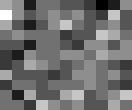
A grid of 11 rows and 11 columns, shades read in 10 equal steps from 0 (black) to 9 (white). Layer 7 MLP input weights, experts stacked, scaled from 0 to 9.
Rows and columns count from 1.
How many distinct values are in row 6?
5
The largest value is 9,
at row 2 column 1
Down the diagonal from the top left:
6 5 1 4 4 5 4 5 4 5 4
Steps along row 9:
up same down up same same up down down down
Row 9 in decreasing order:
5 4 4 4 4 4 4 3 3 2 2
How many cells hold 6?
9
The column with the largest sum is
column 10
